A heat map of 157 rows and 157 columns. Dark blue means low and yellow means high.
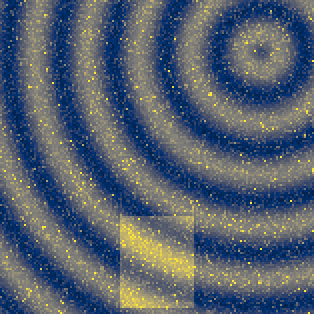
Mirror symmetry: none. Odd patch: higher, in the bottom middle. Ninth with the highest average: bottom middle. Rings: centred on the top right.
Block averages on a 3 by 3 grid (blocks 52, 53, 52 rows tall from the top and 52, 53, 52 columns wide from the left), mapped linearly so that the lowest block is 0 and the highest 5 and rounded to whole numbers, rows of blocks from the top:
1 1 0
1 1 1
1 5 1
